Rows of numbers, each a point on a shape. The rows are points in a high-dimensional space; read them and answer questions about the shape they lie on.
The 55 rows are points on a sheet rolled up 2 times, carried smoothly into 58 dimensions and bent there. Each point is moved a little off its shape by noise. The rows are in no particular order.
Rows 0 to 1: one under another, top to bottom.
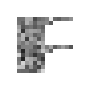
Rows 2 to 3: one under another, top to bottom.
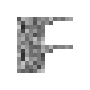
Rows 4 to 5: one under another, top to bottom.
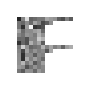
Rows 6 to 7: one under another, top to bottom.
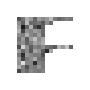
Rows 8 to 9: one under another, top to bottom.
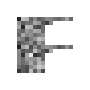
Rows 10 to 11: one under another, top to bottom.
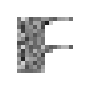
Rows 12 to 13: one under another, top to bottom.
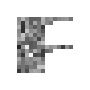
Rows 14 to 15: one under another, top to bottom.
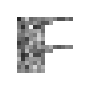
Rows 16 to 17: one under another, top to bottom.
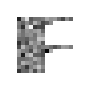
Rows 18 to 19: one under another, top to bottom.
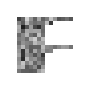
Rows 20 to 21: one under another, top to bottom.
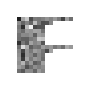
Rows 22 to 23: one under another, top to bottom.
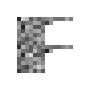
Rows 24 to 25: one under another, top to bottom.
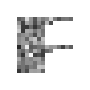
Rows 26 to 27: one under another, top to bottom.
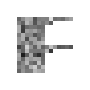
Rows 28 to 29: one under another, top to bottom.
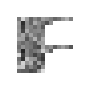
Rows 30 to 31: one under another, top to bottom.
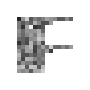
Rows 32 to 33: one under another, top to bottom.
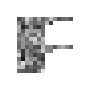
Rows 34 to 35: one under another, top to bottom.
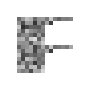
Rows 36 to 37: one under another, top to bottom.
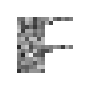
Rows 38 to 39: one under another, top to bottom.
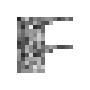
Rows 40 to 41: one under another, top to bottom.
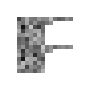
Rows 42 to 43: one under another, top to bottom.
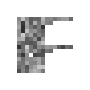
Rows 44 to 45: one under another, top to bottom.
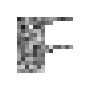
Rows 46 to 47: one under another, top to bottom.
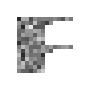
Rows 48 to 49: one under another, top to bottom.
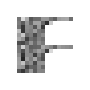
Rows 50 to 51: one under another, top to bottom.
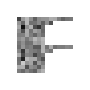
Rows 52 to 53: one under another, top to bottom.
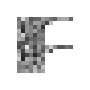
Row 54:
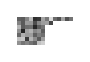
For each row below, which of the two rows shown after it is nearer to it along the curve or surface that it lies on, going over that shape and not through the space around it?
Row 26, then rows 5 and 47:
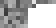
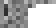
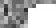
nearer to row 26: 47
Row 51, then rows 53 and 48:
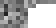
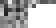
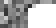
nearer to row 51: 48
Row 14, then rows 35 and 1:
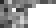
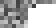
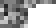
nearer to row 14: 35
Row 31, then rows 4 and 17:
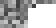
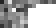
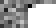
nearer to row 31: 4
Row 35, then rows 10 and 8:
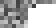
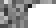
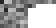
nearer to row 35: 10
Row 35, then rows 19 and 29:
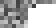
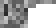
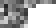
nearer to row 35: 29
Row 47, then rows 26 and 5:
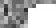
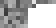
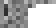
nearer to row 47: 26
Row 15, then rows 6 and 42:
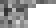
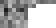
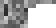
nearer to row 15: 6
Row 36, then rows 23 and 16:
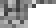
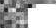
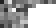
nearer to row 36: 16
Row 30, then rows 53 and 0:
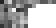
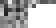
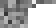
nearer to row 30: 53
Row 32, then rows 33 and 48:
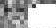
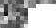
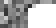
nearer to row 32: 33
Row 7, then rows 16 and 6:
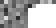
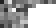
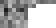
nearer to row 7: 16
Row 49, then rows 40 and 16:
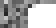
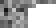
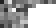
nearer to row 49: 16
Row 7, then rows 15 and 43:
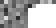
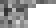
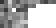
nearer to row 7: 43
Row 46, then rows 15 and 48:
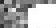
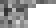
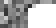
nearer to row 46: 48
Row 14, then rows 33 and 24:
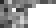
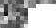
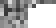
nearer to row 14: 24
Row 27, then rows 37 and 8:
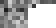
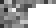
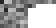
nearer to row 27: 37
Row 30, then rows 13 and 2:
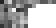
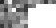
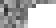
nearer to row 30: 13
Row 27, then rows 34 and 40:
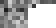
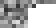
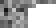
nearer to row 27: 34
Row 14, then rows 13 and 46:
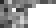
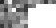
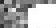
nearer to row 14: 13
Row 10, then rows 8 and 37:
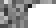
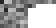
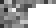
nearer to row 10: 37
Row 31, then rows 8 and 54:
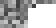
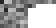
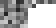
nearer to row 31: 54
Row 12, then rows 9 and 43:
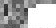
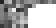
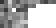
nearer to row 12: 9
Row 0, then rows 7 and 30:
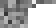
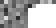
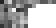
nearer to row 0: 7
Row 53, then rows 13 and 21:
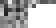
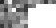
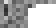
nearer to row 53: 13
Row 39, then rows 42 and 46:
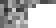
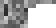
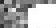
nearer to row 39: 46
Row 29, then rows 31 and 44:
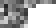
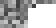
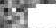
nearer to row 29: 31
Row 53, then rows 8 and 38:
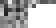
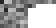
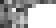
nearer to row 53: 38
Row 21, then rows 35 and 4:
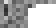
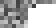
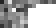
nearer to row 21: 4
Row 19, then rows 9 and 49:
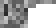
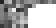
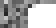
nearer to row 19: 49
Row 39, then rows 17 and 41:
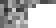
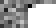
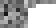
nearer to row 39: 17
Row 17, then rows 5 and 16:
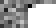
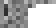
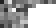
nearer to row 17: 16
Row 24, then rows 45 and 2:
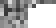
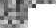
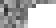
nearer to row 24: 45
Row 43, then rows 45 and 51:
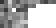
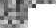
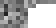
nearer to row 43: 45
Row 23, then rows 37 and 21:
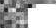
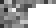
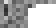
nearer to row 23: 37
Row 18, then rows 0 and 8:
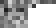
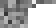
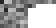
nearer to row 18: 0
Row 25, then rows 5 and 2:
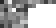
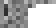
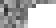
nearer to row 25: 2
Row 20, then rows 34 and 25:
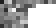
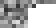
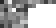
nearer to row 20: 25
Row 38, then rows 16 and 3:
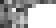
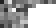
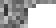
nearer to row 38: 16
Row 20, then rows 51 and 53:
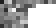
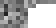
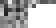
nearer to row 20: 53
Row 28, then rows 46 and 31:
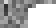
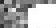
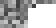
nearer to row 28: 46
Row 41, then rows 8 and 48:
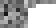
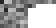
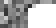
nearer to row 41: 48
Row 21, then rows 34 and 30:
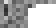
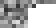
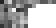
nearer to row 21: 30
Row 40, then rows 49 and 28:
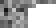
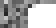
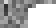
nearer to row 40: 28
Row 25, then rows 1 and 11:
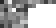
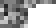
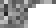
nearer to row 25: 11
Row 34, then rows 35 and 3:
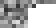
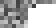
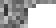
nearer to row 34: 35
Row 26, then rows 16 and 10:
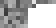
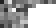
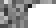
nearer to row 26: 10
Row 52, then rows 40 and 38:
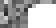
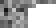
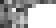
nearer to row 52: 38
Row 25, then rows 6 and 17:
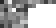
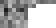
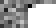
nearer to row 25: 17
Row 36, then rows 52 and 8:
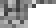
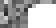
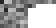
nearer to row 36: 52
